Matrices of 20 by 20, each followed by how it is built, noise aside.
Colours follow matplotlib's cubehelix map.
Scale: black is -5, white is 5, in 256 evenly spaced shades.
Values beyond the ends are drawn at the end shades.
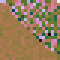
upper triangular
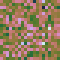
low rank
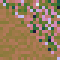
upper triangular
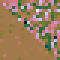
upper triangular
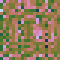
low rank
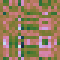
low rank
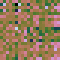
low rank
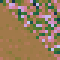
upper triangular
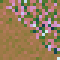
upper triangular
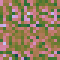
low rank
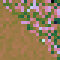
upper triangular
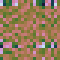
low rank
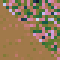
upper triangular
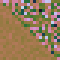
upper triangular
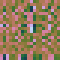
low rank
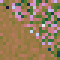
upper triangular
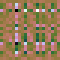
low rank
